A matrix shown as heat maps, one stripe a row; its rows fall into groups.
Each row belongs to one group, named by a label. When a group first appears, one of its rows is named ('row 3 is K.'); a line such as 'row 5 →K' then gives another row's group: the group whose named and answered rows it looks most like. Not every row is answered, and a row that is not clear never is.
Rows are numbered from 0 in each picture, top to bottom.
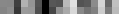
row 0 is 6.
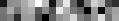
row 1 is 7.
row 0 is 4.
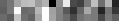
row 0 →4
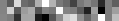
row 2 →6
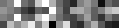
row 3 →4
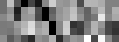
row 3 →4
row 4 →4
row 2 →6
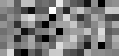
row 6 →7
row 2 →4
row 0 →7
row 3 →6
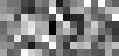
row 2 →7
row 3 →4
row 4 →4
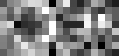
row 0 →4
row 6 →7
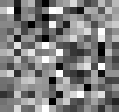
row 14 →4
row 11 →4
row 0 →6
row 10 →7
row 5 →6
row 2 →6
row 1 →7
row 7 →7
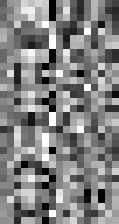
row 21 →4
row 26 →6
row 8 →4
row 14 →6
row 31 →6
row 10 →7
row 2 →4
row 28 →7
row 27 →7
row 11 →6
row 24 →6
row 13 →4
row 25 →4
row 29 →6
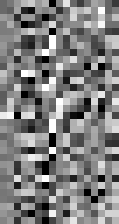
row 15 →7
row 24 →6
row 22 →4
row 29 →6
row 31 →6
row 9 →7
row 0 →4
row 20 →4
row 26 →6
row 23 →6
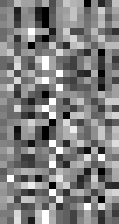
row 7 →7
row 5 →6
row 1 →6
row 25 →7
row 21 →7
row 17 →4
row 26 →4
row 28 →7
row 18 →6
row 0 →7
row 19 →6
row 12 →7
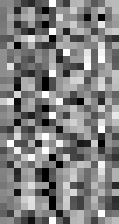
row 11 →6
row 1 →6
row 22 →4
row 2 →7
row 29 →4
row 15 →6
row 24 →6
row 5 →4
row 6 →6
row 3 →6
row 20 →7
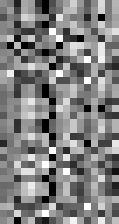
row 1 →6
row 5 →7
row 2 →7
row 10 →7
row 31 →6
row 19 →4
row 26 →4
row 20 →7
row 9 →4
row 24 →4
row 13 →6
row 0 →6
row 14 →4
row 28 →6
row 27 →4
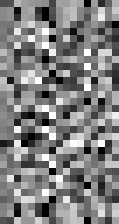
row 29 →6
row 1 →6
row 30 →6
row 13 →6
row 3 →4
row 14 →7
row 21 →7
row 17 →6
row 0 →7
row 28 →4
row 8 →6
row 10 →4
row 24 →4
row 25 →7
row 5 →4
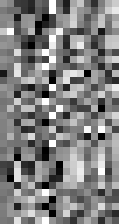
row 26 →6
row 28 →4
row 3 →6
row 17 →6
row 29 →6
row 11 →4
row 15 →7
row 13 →6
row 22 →6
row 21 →6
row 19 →7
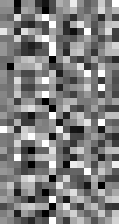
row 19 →4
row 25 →4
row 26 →7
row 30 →6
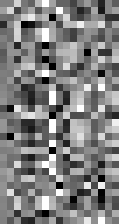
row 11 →6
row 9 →4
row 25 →7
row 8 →6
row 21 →4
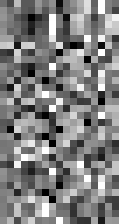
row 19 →6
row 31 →7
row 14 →7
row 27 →6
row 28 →4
